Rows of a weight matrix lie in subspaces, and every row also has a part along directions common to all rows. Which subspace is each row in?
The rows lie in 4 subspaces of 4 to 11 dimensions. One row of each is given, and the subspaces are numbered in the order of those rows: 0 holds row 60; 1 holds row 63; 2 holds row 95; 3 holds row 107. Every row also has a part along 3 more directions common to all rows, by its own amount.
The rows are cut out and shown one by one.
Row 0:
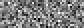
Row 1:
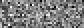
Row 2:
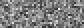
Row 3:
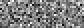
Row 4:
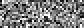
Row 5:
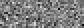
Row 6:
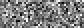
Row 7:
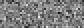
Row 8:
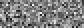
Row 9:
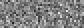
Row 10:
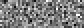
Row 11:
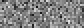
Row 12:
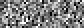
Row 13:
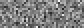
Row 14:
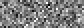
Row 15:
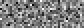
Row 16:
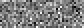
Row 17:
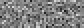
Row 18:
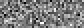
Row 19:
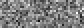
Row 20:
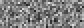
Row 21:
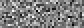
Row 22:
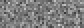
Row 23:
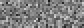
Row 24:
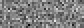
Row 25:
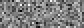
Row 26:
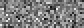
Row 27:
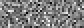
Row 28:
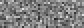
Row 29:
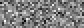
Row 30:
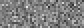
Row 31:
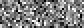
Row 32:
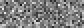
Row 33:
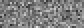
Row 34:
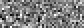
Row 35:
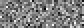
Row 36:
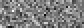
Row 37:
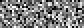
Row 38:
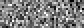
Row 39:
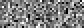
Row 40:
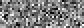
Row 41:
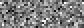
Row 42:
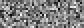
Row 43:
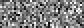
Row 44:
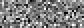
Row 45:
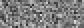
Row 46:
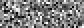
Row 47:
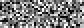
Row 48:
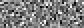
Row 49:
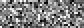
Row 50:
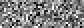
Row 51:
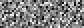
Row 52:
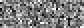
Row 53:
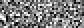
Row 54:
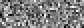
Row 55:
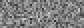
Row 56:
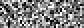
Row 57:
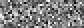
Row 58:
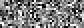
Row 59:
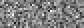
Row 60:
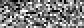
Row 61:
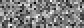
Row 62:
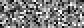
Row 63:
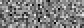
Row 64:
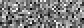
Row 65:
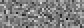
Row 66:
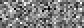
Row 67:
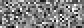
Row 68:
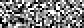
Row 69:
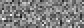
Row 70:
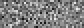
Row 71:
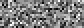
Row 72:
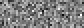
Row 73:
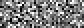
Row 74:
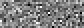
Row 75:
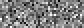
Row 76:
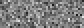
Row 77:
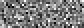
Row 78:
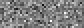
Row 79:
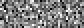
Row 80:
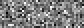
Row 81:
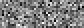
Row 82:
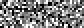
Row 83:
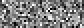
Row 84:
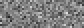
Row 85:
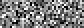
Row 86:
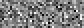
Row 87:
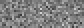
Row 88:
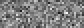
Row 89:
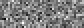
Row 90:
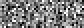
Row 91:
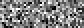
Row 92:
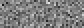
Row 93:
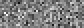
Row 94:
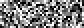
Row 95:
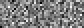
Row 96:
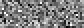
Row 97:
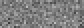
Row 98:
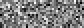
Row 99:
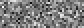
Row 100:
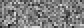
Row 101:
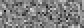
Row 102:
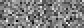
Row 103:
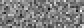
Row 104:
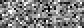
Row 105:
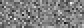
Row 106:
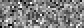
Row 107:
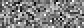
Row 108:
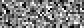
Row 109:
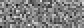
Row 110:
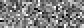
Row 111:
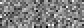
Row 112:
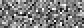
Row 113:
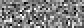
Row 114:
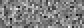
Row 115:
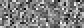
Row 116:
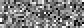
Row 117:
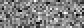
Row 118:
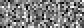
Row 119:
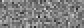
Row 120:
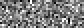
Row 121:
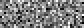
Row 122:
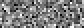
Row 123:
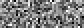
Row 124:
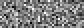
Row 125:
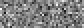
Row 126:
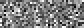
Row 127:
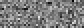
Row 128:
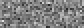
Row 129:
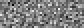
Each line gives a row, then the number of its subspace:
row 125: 1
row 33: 0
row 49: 0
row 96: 3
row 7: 1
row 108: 1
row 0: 3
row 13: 2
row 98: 0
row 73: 3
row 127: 0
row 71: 2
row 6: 2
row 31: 3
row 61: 3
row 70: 2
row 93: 3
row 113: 0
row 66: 2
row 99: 0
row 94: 3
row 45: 1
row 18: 0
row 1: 1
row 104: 2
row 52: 0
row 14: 0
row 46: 0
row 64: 1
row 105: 3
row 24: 1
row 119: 1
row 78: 0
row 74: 3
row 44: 1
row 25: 3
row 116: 3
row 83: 1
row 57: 0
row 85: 2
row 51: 2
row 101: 1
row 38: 0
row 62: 3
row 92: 3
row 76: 2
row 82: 0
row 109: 1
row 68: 3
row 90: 2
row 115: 2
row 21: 3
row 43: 0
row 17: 0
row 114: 0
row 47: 0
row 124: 0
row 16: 0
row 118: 2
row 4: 1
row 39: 2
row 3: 1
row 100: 0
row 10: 0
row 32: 3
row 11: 0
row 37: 0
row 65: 1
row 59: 1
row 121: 3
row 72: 2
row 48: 2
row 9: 2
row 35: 3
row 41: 2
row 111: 3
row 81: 3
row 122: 1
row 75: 2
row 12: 2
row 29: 2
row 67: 3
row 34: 2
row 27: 3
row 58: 3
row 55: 1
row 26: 0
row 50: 2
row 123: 2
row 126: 3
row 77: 0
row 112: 1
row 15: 1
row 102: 2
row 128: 0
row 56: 1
